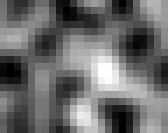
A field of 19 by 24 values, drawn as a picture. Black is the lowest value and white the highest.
The ninth with the highest average is the centre. No lone cell stands out from its neighbours. The bottom middle is the roughest part. No row or column stands out. The bottom left is the smoothest part.
